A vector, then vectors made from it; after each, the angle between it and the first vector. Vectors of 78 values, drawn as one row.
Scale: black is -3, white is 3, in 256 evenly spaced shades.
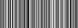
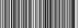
partly opposed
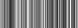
partly opposed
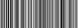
orthogonal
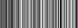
orthogonal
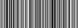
nearly opposite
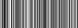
partly opposed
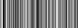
orthogonal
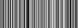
nearly parallel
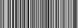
partly aligned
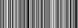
nearly parallel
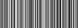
partly opposed
